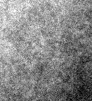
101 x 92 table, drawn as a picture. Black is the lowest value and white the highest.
Ninth with the lowest average: bottom right. Odd rows or columns: none. Histogram: bell-shaped. Grain: blotchy. Slope: up to the top left. Stripes: none. Ninth with the highest average: top left.
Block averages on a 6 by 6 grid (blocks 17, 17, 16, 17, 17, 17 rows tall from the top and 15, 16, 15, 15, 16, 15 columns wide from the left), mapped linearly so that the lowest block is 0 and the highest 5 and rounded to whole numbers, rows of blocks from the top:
5 5 4 4 4 3 / 5 4 4 4 3 2 / 4 4 4 3 2 2 / 4 3 3 3 2 1 / 3 3 2 2 1 1 / 3 3 2 2 1 0
